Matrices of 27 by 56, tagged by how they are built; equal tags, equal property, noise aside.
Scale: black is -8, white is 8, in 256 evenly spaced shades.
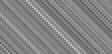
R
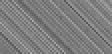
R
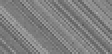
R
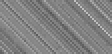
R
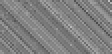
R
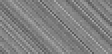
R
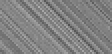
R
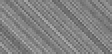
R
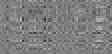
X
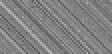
R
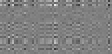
X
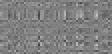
X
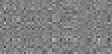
X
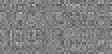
X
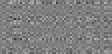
X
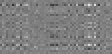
X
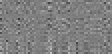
X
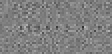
X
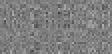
X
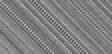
R
